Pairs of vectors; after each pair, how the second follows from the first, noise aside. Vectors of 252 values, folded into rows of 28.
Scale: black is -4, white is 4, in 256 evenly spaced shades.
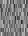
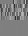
partly zeroed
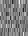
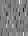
partly zeroed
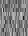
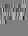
partly zeroed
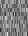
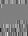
partly zeroed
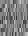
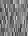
sign-scrambled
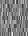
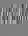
partly zeroed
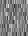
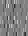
partly zeroed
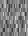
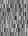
sign-scrambled
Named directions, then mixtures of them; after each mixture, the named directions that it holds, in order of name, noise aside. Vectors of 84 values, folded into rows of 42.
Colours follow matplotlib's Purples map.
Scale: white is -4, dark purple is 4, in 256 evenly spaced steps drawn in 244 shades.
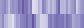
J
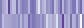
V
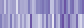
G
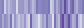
G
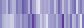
J, V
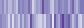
G, J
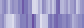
J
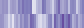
G, J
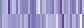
V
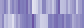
J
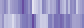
J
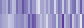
J, V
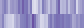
J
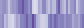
J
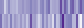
G, V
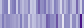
V
